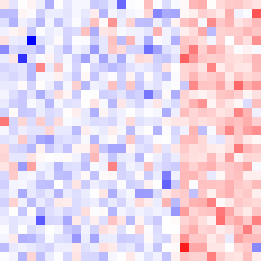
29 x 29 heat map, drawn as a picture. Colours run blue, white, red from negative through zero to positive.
A vertical seam about 70% of the way across splits the table, and the right part is higher. There are no regular stripes. On average the colour sits 50% of the way up the scale.
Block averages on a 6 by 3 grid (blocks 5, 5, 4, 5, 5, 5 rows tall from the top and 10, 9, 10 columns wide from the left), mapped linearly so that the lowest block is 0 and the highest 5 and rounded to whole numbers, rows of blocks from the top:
0 1 4
0 0 5
1 0 4
1 1 4
0 0 4
0 1 5
